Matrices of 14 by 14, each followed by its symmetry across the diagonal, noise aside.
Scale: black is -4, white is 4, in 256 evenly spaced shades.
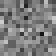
neither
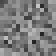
symmetric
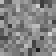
neither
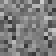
neither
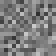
symmetric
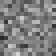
neither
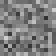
neither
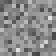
symmetric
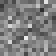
neither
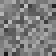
symmetric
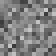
symmetric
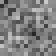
symmetric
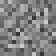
symmetric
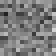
neither
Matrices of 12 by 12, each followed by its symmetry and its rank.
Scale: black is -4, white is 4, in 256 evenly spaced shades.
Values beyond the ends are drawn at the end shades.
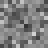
symmetric, full rank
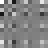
symmetric, rank one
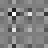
symmetric, rank one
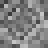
symmetric, full rank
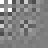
symmetric, rank two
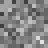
symmetric, full rank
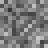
symmetric, full rank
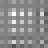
symmetric, rank one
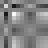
symmetric, rank one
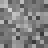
symmetric, full rank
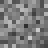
symmetric, full rank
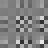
symmetric, rank one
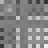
symmetric, rank two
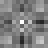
symmetric, rank two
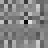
neither, rank two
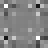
symmetric, rank two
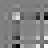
symmetric, rank one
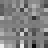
neither, rank two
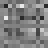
neither, rank two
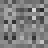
neither, rank two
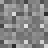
symmetric, rank two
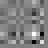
symmetric, rank one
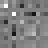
symmetric, rank two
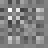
symmetric, rank two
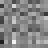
neither, rank two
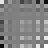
symmetric, rank one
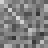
symmetric, full rank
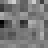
neither, rank two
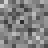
symmetric, full rank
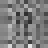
neither, rank two
